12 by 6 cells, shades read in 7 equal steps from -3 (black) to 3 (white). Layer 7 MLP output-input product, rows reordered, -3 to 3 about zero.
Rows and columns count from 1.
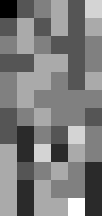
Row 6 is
0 1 0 0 0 0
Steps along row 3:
up down down same up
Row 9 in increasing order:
-2 -2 0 1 1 2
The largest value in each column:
1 1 2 1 3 2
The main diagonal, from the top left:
-3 1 0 1 -1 0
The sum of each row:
-2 0 -1 -1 2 1 -1 -2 0 -1 -2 2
